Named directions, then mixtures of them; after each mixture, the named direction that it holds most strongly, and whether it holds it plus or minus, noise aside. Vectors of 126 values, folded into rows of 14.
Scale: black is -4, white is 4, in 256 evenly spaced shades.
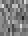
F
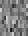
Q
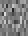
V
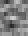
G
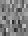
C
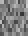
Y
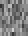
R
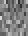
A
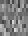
C, minus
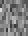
Q, plus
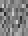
V, minus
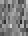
Y, plus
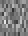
V, plus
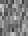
R, minus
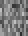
Y, minus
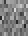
A, minus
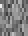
R, minus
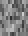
R, plus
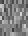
R, minus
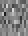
V, minus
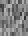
R, plus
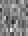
Q, minus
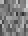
Y, plus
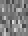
C, minus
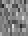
F, minus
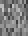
R, minus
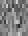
V, minus
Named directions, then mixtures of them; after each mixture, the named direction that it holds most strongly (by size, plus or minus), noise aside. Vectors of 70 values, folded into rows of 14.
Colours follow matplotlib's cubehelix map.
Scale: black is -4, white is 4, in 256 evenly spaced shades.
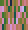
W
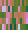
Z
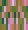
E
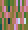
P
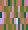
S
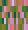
E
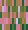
Z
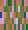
S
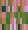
Z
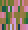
Z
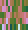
Z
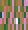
S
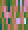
P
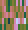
P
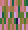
S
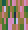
E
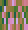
E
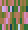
Z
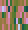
Z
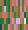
P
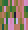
E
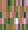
S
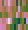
P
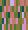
E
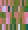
Z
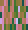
S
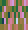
E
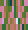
S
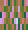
S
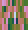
E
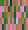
W
